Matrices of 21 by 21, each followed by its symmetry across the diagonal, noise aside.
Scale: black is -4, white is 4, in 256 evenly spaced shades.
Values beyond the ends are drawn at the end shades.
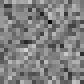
neither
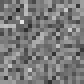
symmetric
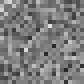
symmetric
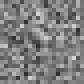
antisymmetric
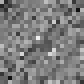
symmetric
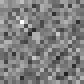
symmetric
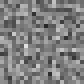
antisymmetric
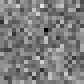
neither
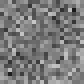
symmetric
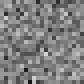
neither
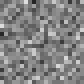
symmetric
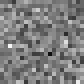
neither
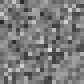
symmetric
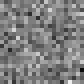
antisymmetric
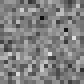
neither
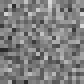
antisymmetric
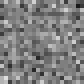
antisymmetric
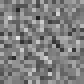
antisymmetric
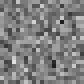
neither
